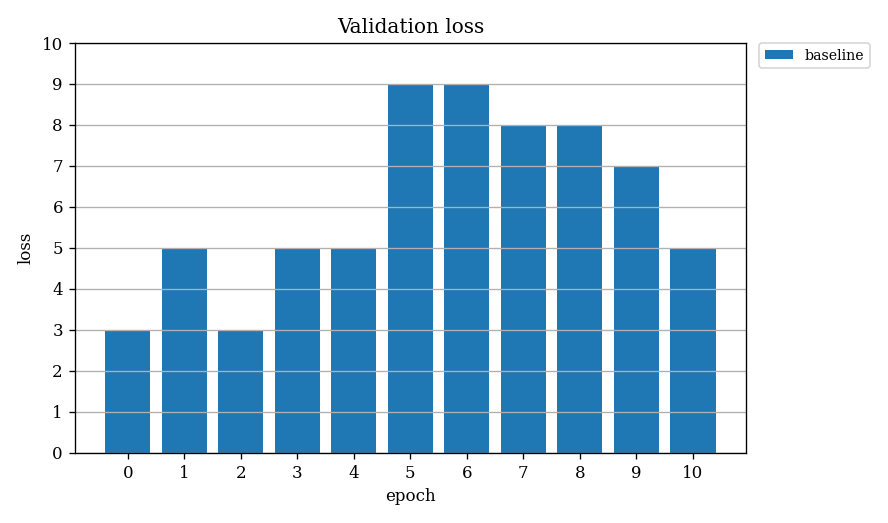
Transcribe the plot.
Title: Validation loss
x-axis: epoch, ticks 0 1 2 3 4 5 6 7 8 9 10
y-axis: loss, ticks 0 1 2 3 4 5 6 7 8 9 10
Legend: baseline
Values:
baseline: 3 5 3 5 5 9 9 8 8 7 5
